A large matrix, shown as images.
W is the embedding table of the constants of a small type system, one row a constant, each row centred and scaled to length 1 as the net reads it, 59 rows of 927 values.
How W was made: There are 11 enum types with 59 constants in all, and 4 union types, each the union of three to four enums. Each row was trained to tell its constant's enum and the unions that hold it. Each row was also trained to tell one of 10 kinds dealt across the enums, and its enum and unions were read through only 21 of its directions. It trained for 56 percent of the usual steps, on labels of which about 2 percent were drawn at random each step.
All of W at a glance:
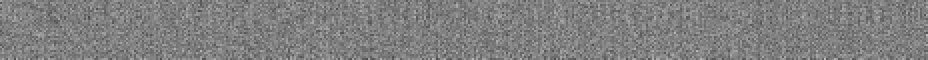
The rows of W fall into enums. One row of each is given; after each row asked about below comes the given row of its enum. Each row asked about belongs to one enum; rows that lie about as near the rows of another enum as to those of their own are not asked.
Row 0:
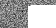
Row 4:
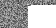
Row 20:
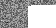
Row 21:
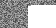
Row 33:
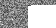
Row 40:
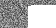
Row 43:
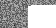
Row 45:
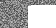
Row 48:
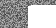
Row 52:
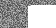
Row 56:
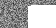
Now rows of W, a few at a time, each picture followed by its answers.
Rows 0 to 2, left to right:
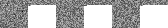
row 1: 52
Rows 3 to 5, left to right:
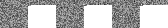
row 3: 45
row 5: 33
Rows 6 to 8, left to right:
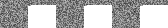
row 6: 21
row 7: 45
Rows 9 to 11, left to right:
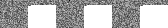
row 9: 52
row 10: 20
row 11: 52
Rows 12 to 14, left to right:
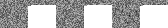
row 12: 52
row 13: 21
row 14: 56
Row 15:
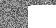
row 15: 45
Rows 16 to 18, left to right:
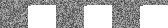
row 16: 21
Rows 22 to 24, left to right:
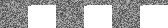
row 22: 33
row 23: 43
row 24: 21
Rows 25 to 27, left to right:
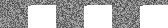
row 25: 43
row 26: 20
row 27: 33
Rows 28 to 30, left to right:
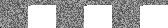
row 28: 43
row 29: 48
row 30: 52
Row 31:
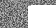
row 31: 21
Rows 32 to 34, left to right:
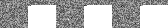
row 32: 45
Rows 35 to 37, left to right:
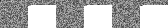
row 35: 48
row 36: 20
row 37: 45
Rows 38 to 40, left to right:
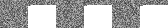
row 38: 21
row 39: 48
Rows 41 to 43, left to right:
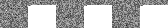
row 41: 0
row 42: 45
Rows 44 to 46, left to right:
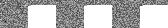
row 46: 48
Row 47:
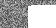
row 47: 33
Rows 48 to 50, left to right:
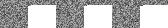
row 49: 48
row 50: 40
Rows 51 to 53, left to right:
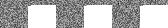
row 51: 52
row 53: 48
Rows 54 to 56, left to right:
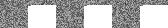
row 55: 43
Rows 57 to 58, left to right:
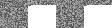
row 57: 43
